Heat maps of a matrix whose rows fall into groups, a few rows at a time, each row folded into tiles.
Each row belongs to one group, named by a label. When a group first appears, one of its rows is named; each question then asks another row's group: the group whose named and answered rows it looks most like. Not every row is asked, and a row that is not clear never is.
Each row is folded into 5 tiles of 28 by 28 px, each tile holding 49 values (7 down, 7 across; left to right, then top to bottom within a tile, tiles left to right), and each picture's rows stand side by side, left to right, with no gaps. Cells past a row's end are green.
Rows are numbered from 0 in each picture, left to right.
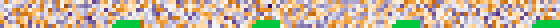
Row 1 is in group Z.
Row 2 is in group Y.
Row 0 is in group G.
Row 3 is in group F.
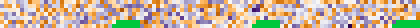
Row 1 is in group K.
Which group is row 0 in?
Z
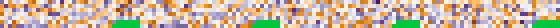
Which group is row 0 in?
Y
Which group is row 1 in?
Y
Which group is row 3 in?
F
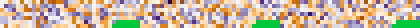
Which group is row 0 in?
F
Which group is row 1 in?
F
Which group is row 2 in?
K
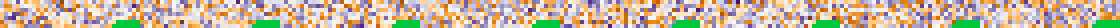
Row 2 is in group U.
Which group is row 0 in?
Z
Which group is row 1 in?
K
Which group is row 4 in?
U
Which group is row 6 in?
U
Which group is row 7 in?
F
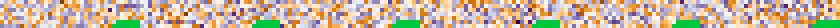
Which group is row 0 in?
U
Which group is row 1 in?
G
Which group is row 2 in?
Y
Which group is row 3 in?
F
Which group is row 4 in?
F
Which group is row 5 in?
K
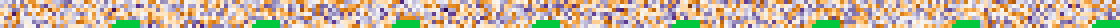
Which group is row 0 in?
Y
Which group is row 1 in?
U
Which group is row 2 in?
F
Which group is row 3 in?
Z
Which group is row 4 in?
K
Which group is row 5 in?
Z
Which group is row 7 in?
G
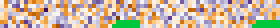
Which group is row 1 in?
K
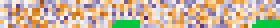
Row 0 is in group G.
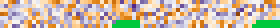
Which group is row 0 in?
F
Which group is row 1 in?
Y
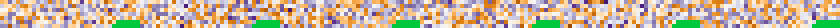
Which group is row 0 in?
G
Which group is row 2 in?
U
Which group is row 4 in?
G
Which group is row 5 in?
K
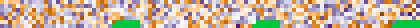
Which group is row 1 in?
Y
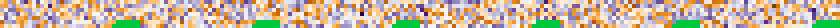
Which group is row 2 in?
G
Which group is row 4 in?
G
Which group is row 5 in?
K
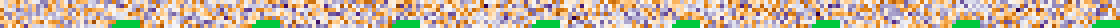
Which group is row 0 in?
K
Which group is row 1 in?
Z
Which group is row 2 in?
Y
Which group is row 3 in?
Z
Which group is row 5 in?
Z
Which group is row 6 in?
F
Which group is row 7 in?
G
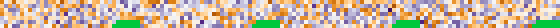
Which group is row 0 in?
F
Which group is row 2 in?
F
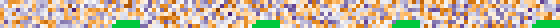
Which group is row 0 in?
K
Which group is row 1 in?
G
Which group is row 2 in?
F
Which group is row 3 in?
F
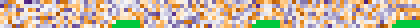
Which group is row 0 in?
U
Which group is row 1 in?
Z
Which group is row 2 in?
Z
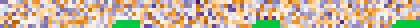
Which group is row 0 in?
Y
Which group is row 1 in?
U
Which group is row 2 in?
K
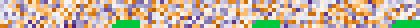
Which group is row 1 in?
G
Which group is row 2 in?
U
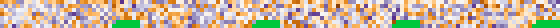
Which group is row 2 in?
K
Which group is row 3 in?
U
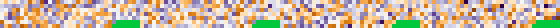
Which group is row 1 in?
U
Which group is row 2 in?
Y
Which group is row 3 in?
Z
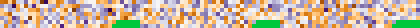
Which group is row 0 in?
F
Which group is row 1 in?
U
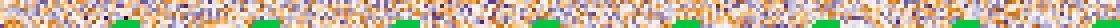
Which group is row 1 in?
Y
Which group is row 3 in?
F
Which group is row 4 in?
Z
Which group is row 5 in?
U
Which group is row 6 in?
F
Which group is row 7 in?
G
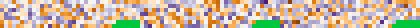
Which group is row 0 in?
Z
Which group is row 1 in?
U
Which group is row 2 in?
Y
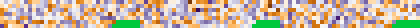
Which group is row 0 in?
K
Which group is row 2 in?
G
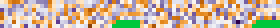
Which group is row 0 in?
K
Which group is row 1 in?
Z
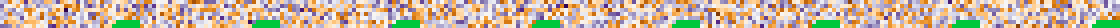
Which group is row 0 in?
U
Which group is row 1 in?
F
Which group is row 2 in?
K
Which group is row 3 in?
Y
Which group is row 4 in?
Y
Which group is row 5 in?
G
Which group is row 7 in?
F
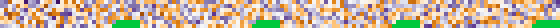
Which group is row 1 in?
F
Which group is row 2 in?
Z
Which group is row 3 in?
U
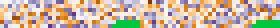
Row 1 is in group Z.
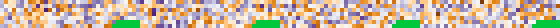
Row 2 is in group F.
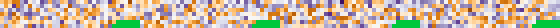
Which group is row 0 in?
K
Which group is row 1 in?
K
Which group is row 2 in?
U
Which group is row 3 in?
Y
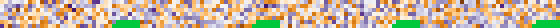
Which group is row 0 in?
G
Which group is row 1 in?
Z
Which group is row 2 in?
G
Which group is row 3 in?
G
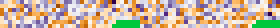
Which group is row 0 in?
Y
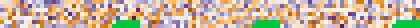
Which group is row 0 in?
U
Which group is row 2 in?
U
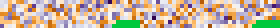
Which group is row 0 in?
K
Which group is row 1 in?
Z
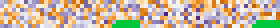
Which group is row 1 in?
F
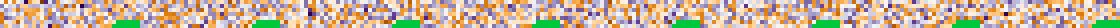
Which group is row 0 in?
G
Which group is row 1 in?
G
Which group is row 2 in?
K
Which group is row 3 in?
U
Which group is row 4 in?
K
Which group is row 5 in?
K
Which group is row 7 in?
U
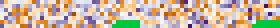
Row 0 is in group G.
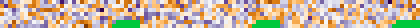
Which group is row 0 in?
Y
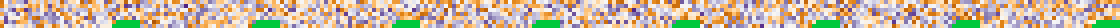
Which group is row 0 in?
Z
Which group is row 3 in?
F
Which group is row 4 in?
F
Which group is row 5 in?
G
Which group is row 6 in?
F
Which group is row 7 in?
Z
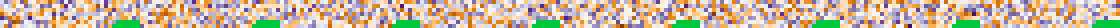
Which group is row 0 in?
Y
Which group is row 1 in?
G
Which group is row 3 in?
Y
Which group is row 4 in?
Z
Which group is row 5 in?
G
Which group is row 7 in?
K
